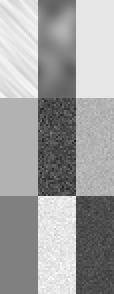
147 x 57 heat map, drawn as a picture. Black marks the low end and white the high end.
It is made of 3 by 3 panels. Panel 1,1: very high, slanting down to the right, faint in contrast. Panel 1,2: middling, smooth. Panel 1,3: very high, flat. Panel 2,1: high, flat. Panel 2,2: low, fine-grained. Panel 2,3: high, fine-grained, faint in contrast. Panel 3,1: middling, flat. Panel 3,2: very high, fine-grained, faint in contrast. Panel 3,3: low, fine-grained, faint in contrast.
